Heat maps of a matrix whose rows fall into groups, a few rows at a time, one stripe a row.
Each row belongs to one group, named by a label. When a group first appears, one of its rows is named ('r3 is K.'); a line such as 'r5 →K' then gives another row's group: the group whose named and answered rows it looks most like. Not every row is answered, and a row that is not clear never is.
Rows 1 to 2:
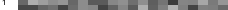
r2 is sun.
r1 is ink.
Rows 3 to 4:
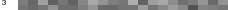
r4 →sun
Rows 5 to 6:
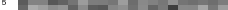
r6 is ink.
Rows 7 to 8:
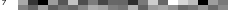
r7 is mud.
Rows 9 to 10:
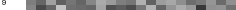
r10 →sun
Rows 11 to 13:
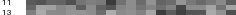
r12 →ink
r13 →ink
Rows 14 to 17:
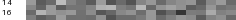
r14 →sun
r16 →ink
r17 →sun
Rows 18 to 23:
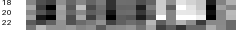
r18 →mud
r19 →mud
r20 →mud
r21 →mud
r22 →sun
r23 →ink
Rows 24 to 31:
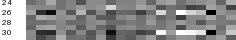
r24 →ink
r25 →ink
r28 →sun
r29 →ink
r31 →sun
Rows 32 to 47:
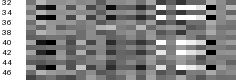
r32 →ink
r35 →mud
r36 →ink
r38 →ink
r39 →sun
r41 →sun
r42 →mud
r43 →sun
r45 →mud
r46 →ink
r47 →sun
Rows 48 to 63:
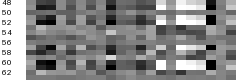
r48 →mud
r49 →mud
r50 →sun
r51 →mud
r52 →mud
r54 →ink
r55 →sun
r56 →sun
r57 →mud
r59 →ink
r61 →mud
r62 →ink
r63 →sun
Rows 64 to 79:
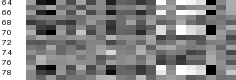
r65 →ink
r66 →mud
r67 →sun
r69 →mud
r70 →mud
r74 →ink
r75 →ink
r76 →ink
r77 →mud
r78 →mud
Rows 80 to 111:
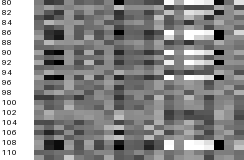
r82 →mud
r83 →sun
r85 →sun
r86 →mud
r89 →sun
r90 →mud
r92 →mud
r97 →sun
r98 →ink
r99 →sun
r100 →sun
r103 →ink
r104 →sun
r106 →sun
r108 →mud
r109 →mud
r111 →sun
